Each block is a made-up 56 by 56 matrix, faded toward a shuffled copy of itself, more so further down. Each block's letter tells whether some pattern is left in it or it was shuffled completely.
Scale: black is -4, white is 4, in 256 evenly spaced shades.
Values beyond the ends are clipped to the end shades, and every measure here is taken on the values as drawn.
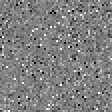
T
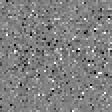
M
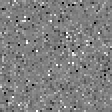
T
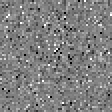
M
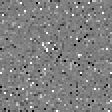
T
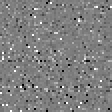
M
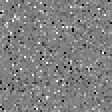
T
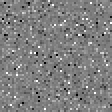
T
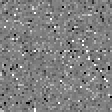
M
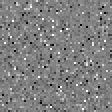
T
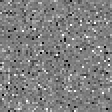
M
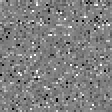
M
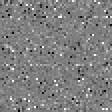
M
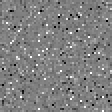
T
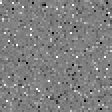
T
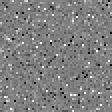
T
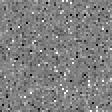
T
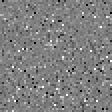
T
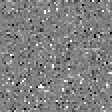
M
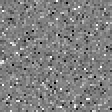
T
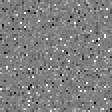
M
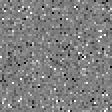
M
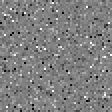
T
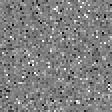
T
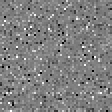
M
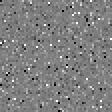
T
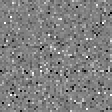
M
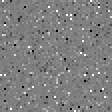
T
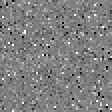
M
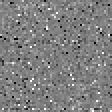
M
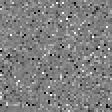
M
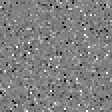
T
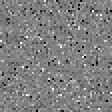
M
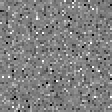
T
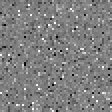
T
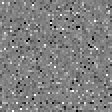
M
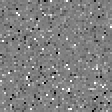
T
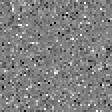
M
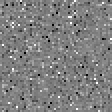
M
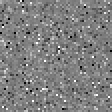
T
